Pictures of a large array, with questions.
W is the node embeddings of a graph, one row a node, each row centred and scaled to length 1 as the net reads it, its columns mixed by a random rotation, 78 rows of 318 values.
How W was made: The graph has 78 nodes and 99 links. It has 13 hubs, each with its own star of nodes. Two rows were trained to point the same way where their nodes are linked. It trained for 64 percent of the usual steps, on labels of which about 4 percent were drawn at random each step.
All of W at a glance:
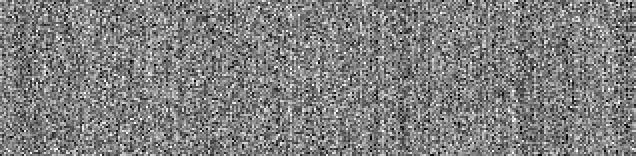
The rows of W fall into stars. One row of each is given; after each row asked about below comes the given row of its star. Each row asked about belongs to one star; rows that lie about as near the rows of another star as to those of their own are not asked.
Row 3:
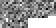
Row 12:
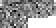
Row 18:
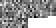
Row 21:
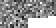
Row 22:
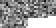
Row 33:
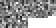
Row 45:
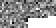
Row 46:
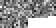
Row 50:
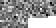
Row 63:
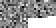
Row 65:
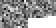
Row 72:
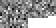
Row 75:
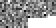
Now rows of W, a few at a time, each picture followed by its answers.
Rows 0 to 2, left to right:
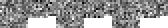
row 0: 12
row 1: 3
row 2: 63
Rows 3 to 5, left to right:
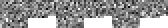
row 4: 22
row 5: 75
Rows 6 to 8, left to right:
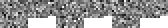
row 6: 72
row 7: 75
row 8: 33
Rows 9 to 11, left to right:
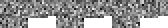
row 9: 18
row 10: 18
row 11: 46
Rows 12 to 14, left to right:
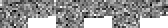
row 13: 3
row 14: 21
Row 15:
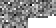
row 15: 3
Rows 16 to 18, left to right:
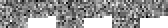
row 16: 12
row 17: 75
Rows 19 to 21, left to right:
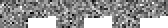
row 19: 45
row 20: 63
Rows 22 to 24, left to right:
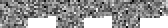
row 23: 65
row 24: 22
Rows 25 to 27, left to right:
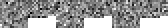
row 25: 3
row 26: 50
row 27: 18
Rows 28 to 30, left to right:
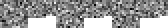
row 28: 65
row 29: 21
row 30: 33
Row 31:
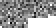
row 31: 33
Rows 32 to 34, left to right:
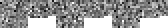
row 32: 22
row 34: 75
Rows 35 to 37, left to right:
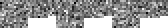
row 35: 21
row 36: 22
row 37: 21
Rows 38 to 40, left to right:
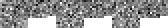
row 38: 12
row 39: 22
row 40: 50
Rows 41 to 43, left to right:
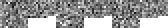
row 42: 50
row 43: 75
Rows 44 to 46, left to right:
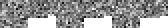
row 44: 3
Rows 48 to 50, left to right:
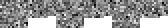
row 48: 46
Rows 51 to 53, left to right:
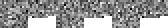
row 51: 63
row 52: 72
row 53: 18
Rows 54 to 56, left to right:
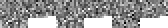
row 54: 12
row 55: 3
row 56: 45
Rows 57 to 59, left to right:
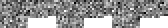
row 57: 12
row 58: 22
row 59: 45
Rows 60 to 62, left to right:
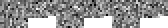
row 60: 72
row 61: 21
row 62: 65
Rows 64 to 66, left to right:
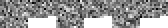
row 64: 72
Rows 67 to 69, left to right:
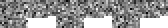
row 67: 75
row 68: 33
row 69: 33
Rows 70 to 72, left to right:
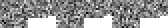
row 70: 65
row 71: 3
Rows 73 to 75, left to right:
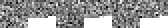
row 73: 12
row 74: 63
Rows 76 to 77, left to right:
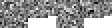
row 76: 45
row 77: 65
